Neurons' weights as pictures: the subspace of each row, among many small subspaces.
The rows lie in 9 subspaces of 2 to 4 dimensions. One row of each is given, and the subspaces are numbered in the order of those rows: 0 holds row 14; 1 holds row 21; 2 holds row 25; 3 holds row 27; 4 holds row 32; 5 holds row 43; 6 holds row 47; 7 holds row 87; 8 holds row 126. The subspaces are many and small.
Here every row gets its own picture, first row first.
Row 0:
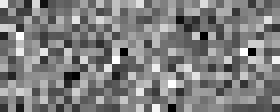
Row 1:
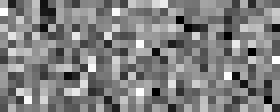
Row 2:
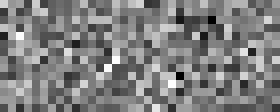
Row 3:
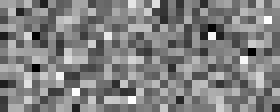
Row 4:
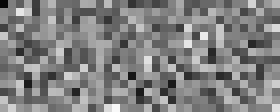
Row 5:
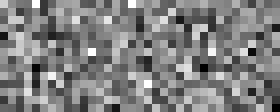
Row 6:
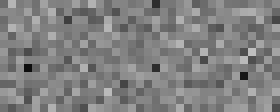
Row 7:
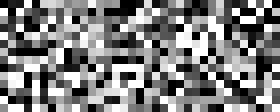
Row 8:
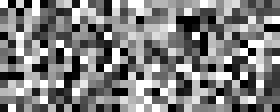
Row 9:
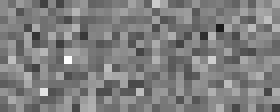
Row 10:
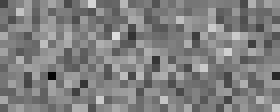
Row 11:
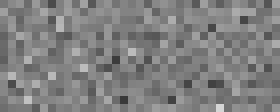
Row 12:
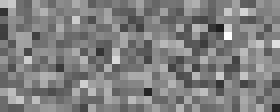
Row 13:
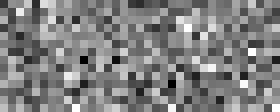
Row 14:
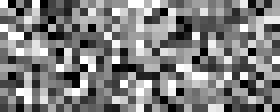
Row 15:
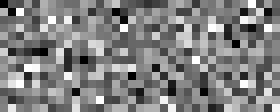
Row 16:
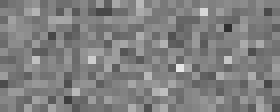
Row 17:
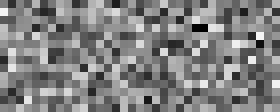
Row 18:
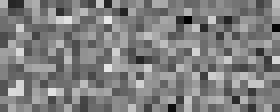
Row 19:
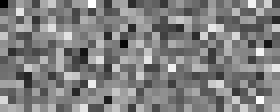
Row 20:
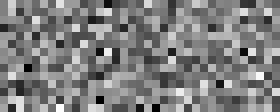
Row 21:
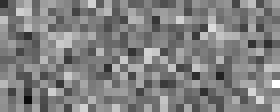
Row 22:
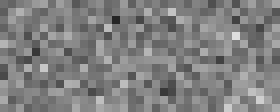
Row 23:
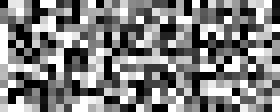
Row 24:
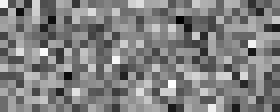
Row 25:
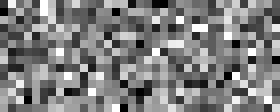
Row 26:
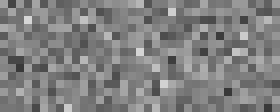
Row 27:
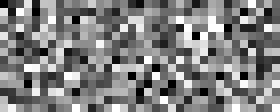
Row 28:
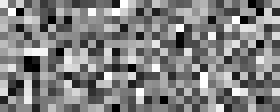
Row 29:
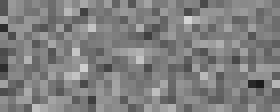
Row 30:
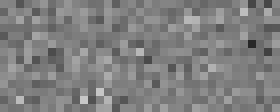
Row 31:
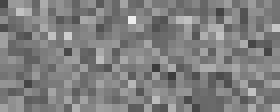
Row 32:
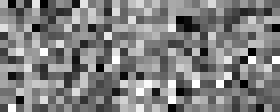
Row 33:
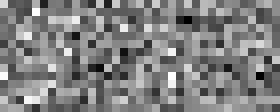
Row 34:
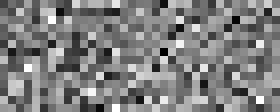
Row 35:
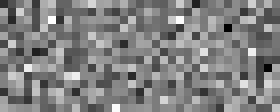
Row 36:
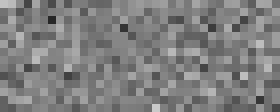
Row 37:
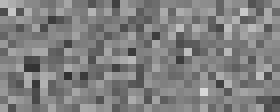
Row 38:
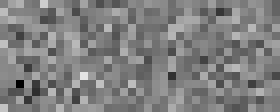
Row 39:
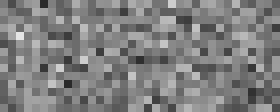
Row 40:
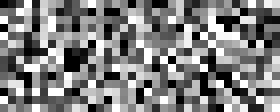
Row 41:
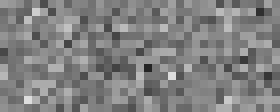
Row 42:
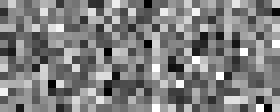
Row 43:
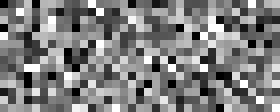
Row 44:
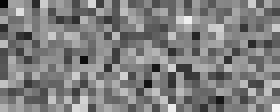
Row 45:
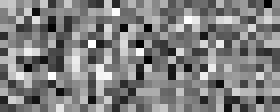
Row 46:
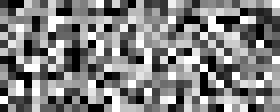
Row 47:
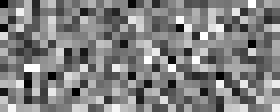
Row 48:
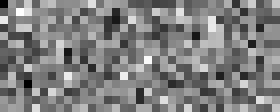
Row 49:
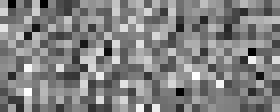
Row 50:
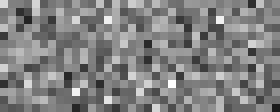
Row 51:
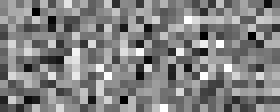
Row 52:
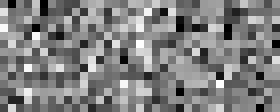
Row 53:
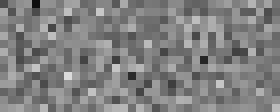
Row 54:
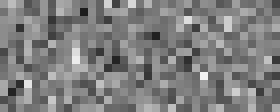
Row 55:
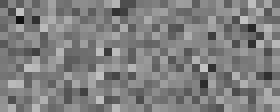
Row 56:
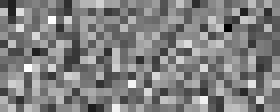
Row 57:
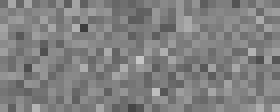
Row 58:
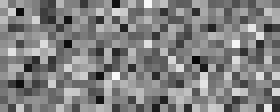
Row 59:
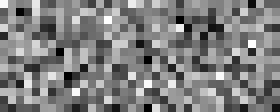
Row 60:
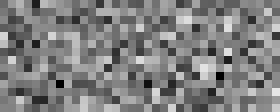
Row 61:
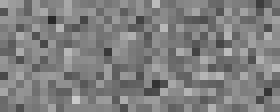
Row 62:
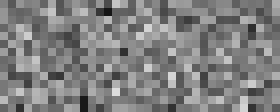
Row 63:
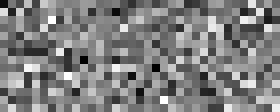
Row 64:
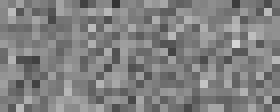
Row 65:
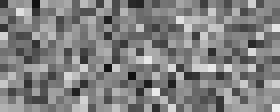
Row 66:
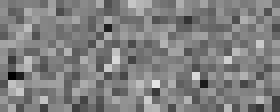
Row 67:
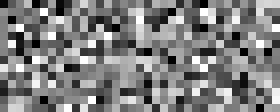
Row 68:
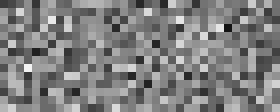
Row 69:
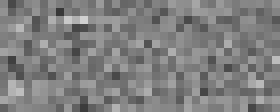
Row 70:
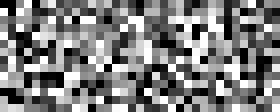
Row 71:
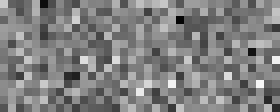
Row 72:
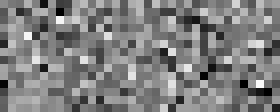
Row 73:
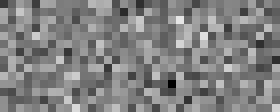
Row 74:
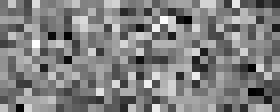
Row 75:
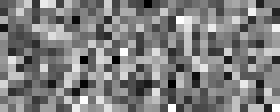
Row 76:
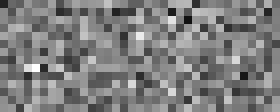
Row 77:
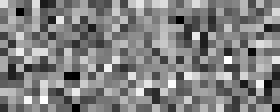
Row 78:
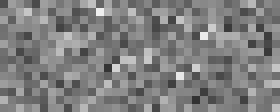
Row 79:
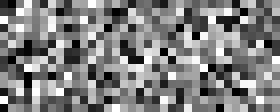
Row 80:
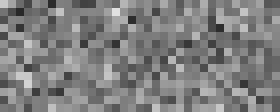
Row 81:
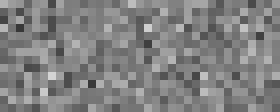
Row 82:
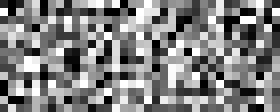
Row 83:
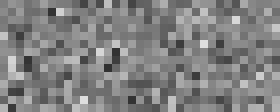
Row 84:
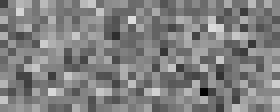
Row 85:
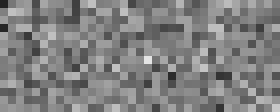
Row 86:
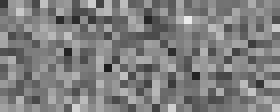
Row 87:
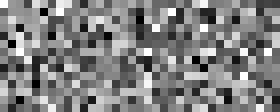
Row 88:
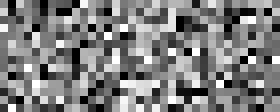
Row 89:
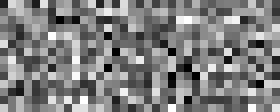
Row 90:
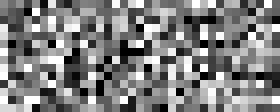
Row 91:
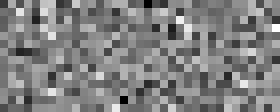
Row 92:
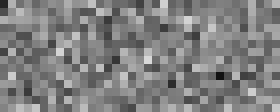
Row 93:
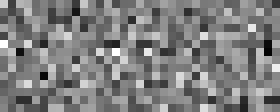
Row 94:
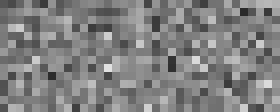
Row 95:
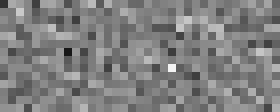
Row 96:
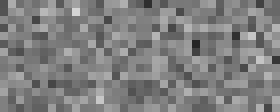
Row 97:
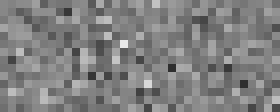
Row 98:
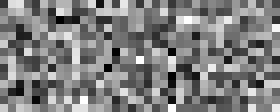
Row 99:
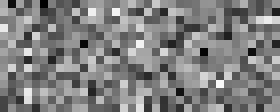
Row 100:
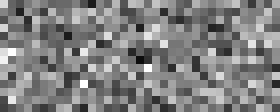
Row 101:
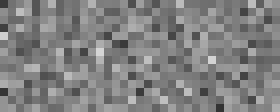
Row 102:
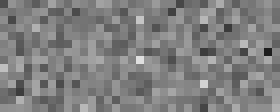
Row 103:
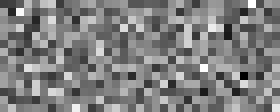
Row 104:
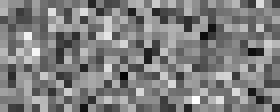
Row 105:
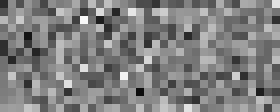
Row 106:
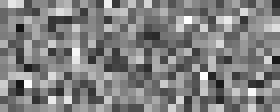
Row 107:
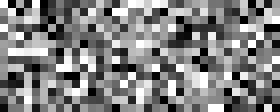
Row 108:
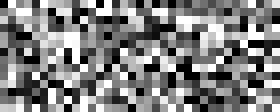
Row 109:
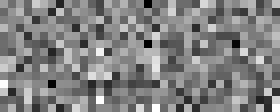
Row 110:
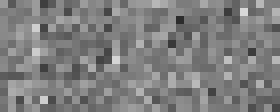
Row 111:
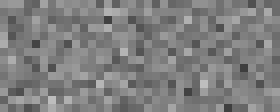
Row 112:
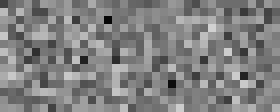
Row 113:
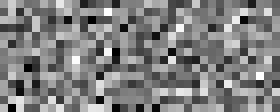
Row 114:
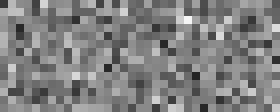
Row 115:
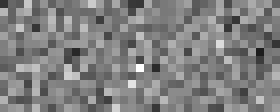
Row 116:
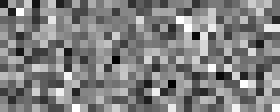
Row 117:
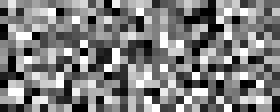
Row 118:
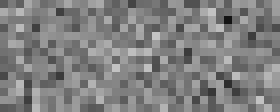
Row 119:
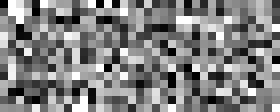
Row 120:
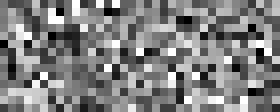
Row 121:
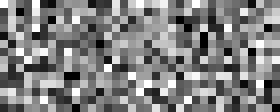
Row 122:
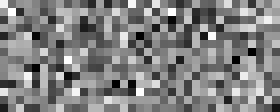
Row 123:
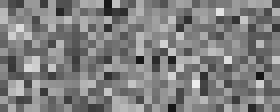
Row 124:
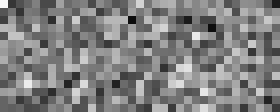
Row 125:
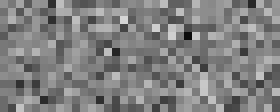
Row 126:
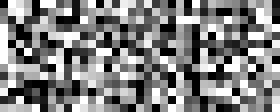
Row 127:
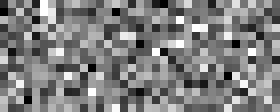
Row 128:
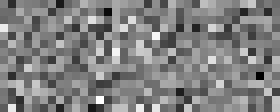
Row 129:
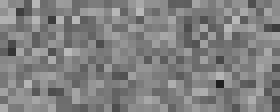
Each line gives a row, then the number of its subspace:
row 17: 2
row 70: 3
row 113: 3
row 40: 5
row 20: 3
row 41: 8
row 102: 7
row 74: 7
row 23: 8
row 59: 6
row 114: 8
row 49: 0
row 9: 7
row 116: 4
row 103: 3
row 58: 0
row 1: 2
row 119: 8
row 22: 7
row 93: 1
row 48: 1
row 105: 1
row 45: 8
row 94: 7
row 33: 8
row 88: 4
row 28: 0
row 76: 7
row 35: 2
